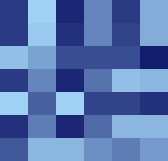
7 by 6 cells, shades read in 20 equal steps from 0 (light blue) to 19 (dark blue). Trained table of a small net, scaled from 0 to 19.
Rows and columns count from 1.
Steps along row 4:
down up down down up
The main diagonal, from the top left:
16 1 14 10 15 3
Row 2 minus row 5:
16 -11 17 -7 0 -13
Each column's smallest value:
0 0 0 7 2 3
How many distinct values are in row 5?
4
